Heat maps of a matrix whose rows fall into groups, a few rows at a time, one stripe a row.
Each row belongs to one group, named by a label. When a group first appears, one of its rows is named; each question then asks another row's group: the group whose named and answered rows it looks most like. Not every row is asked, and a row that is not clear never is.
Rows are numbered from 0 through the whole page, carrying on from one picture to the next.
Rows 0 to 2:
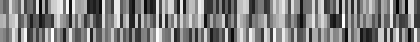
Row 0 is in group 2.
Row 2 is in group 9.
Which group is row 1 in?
2
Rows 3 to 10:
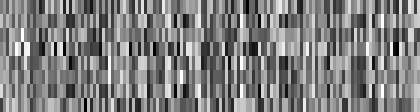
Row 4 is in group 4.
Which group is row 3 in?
2
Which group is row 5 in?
2
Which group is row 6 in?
2
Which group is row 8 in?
4
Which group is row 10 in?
9
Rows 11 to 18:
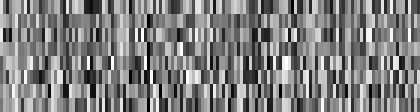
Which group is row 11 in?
2
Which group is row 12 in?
4
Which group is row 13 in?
2
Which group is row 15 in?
9
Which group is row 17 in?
9
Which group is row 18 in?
9
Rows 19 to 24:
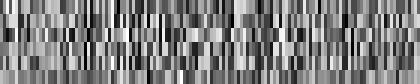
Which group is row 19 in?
9
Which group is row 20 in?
9
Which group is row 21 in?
2
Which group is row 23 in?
9
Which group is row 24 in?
4
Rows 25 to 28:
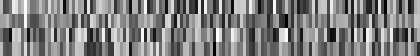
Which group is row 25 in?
9
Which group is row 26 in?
4
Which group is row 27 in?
2
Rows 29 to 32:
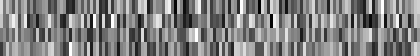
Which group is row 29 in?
4
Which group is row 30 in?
9
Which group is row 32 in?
9
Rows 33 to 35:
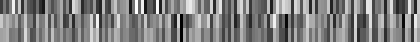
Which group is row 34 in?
4
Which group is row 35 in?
4
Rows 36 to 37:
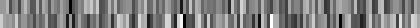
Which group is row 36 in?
4
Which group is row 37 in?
4
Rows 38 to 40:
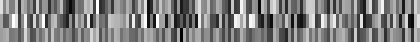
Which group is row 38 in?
4
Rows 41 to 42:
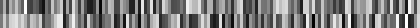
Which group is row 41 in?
2
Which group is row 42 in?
9
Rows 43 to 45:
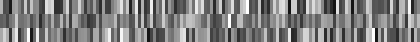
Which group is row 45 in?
4
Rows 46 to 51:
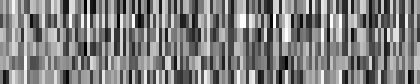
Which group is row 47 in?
9
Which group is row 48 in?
9
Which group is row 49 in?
9
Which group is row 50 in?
4
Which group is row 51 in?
9
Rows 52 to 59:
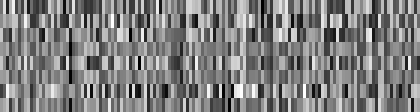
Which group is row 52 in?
2
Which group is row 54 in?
2
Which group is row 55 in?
4
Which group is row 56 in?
2
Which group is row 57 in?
4
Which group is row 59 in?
4
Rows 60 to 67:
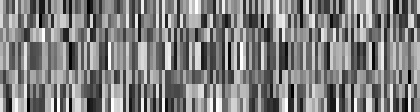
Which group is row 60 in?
2
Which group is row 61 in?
2
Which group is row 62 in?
9
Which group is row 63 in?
4
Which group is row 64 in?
4
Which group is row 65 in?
9
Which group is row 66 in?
2
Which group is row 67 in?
2
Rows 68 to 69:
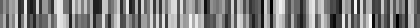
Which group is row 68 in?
2
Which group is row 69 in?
2
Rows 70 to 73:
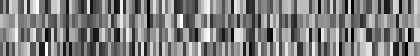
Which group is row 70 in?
9
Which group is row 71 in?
4
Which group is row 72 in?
9
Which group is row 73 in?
2
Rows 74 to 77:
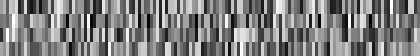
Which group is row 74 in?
2
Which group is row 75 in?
9
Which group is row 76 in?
9
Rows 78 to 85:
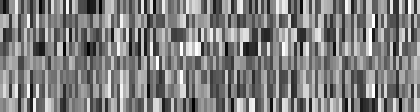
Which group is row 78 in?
2
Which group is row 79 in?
4
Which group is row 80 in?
2
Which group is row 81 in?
2
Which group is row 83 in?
4
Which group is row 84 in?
4
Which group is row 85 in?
9
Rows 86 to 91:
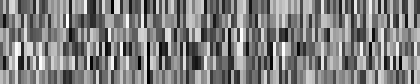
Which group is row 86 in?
2
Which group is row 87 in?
2
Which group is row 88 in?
4
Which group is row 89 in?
9
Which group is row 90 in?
9
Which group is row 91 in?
4
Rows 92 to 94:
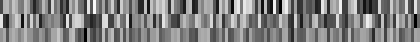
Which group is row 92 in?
9
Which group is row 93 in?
2
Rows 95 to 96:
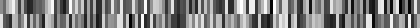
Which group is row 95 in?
9
